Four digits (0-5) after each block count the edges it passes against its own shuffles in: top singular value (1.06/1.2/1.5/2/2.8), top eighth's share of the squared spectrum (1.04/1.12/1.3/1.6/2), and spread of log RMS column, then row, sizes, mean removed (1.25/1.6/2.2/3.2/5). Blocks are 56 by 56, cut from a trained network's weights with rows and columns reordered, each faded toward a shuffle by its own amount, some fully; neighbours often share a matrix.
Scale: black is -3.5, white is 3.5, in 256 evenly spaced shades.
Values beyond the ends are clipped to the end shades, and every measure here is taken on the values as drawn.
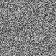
3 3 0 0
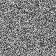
0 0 0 0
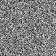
3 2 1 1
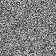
1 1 0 0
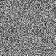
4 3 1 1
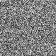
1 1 0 0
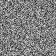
0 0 0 0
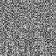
4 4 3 1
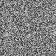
2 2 0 0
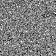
0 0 0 0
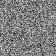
0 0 0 0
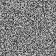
0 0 0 0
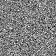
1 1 0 0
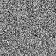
2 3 0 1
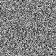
2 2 0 0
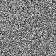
1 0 0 0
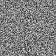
3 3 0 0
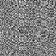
4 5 1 2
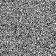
2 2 0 0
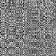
4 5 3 2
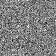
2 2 0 0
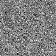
3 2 1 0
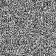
3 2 0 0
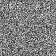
1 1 0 0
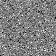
1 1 0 0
